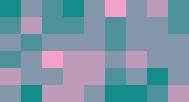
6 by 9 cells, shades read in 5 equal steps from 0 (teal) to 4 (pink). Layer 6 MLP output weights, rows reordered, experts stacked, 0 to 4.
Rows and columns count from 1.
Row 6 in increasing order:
0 0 0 1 2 2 3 3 3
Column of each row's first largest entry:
6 2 1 3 1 3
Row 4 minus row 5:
-2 0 2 0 0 1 1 2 0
